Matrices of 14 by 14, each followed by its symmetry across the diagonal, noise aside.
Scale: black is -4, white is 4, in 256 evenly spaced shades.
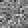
neither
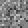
symmetric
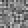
antisymmetric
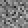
symmetric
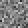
symmetric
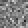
neither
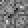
symmetric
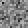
symmetric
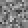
antisymmetric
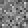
symmetric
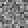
antisymmetric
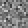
antisymmetric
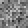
symmetric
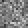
neither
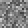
neither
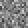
neither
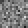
neither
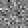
antisymmetric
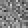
antisymmetric
